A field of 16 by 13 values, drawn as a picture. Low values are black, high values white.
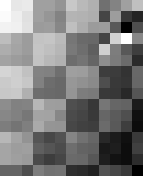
Odd patch: rougher, in the top right. Slope: up to the top left. Ninth with the lowest average: bottom right. Ninth with the highest average: top left.
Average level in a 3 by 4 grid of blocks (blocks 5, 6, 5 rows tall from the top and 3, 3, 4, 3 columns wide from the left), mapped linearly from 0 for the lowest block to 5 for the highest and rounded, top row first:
5 4 3 2
4 3 2 1
3 2 1 0
